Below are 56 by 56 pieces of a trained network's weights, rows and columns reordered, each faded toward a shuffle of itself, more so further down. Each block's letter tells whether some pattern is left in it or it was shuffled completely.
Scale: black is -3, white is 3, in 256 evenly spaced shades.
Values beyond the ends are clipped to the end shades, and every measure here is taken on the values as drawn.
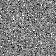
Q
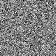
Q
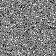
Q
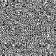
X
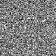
X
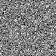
X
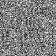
X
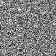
X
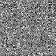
X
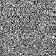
X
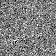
Q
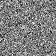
Q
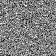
Q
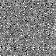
X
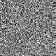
X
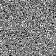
X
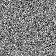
Q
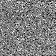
X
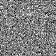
X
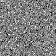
X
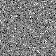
Q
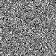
X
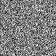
X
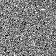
X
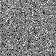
Q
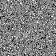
Q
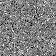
Q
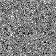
X
